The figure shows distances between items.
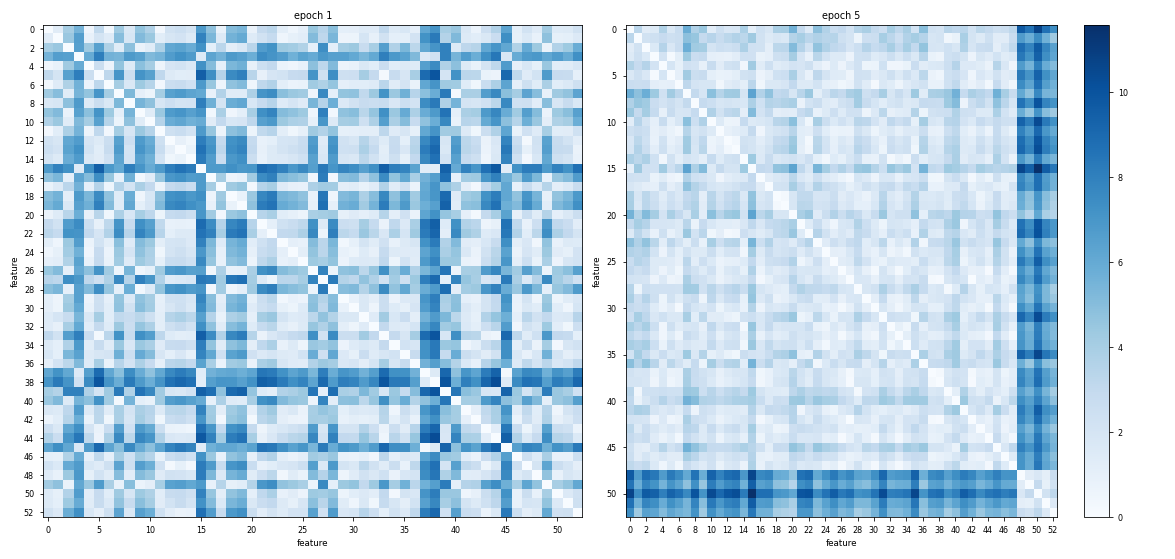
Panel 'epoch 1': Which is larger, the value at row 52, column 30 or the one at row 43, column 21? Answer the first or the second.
the first
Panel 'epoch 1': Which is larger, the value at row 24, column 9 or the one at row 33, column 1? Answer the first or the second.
the first
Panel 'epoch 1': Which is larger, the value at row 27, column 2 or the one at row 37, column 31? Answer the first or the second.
the first
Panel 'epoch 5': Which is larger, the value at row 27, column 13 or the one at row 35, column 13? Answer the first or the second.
the first
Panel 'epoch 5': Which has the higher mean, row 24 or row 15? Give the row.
15
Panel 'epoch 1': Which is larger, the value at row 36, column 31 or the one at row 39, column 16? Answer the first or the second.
the second
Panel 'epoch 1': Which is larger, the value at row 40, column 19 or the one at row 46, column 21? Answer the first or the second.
the second
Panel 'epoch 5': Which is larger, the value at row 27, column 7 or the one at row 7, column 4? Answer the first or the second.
the first
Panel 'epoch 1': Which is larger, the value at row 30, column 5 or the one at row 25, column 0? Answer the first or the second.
the first
